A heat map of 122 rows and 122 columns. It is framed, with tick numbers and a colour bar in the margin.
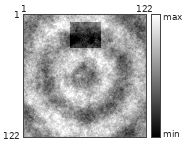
Rings spread out from the centre. The top middle is the ninth with the lowest average. In the top middle lies a patch that is lower than the rest.
